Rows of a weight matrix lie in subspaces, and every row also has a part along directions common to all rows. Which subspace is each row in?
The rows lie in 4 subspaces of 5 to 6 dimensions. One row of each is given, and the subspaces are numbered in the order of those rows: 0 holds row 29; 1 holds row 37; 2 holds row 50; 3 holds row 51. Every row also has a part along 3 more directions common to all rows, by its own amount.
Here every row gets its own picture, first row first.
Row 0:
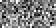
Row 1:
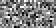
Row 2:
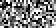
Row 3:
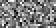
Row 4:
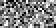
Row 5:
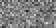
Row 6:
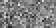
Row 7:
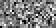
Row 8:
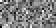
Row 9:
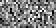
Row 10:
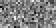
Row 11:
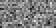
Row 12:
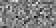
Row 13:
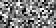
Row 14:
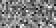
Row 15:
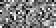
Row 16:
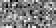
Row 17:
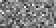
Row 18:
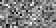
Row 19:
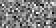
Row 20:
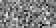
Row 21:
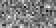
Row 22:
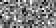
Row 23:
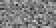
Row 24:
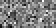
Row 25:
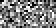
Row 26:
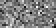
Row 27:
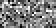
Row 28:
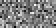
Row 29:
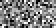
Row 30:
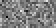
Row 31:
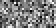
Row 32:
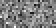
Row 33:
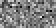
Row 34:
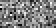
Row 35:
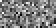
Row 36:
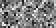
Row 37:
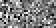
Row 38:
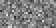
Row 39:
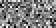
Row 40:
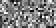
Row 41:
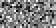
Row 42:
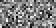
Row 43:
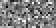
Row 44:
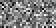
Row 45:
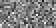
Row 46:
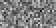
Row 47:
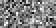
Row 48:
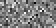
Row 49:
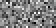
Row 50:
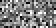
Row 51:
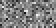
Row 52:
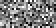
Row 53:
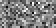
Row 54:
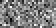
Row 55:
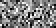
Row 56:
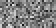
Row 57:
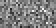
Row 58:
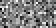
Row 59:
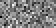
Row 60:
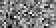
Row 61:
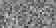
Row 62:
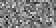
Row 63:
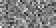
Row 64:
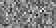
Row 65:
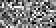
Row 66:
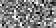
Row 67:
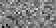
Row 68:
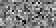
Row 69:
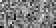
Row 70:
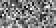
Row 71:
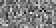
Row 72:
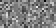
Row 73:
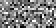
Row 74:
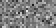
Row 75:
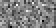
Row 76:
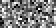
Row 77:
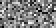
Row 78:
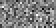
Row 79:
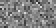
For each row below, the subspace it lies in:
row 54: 0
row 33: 0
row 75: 0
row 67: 1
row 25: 0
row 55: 1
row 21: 0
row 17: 0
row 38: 1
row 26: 0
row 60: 1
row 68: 2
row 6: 1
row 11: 2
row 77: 0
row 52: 1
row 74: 2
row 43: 2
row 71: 3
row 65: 0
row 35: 2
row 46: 1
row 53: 2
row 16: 2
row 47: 3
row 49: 0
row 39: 3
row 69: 1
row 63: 2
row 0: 1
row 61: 1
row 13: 1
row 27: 0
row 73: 0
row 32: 3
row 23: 2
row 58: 2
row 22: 1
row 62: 3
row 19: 3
